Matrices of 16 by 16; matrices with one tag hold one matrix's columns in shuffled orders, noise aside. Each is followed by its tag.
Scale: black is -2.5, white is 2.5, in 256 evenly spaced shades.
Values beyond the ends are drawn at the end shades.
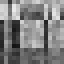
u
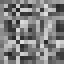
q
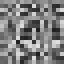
q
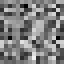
q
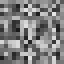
q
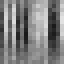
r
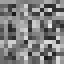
q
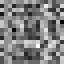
q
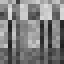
u
